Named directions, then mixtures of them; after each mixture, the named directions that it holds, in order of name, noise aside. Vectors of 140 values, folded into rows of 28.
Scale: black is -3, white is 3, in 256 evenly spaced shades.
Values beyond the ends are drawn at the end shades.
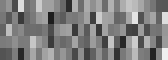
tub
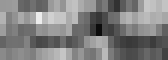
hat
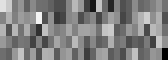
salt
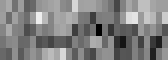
hat, tub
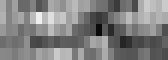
hat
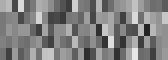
salt, tub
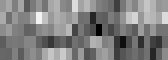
hat, tub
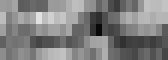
hat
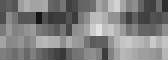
hat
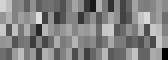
salt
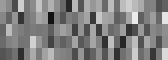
tub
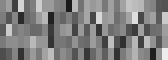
tub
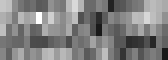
hat, salt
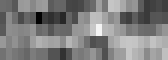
hat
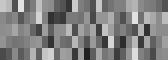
salt, tub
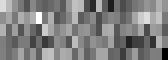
hat, salt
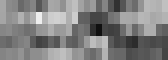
hat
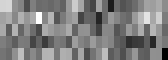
hat, salt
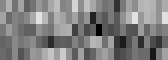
hat, tub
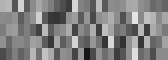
salt, tub
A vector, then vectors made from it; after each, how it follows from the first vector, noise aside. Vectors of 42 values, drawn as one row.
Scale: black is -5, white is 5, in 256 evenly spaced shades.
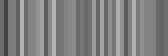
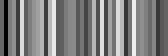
scaled up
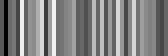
scaled up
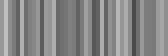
sign-scrambled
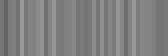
shrunk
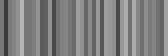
sign-scrambled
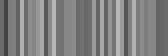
copied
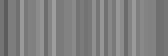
shrunk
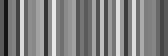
scaled up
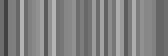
copied
